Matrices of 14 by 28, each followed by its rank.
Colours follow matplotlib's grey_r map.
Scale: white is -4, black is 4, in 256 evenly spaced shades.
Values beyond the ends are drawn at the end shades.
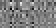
three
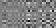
two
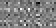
three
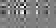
one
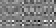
two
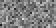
full rank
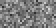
full rank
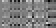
two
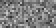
full rank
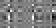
two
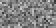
full rank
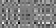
two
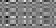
one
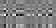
one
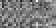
three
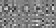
three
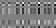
one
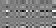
one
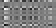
one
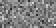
full rank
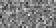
full rank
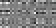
two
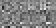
three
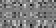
three
